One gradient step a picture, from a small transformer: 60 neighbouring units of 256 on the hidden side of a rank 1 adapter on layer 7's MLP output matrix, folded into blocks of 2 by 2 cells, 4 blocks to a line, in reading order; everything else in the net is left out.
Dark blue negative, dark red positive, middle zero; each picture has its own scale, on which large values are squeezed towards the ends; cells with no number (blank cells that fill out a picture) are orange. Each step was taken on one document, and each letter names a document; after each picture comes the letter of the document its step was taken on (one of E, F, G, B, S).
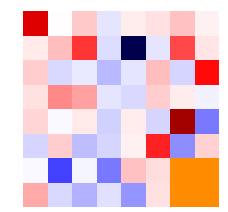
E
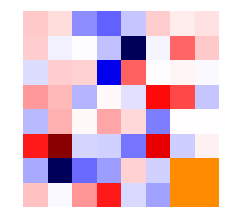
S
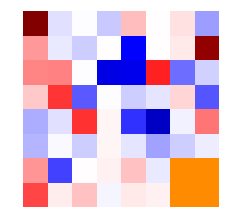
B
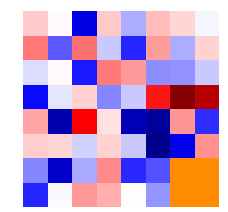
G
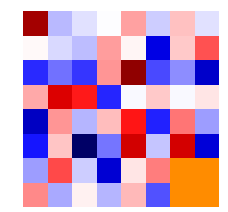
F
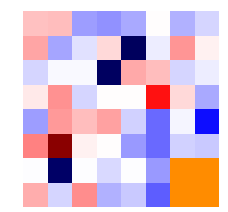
S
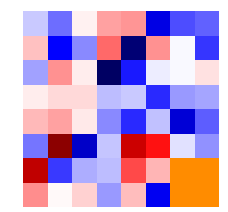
S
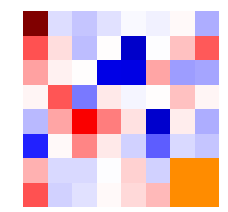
B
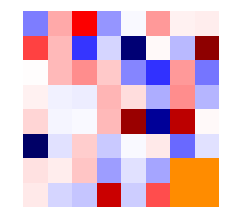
E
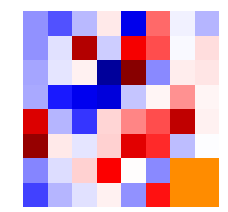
F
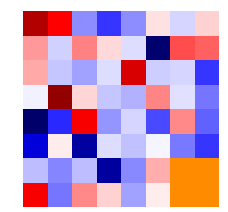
F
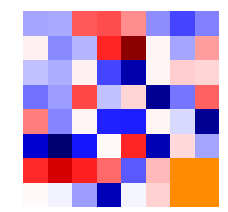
S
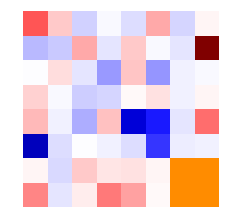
E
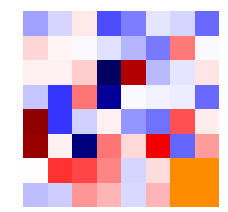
F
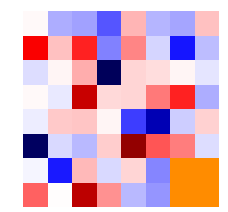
E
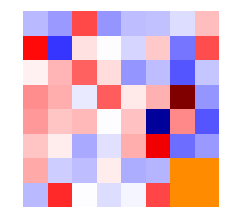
G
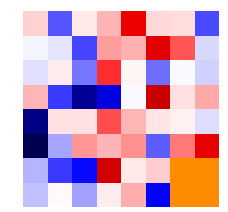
F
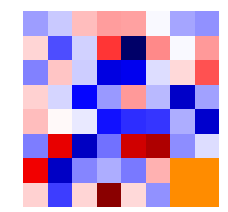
S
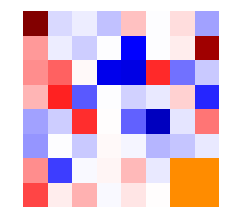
B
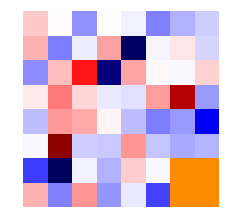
S
